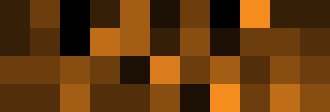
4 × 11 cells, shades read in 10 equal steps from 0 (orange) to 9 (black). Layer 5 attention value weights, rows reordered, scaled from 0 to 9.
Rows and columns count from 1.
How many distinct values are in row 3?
6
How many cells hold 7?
6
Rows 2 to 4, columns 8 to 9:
8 5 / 3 6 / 0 5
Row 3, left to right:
5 5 4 5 8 1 5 3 6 4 5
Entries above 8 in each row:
2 1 0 0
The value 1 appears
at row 3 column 6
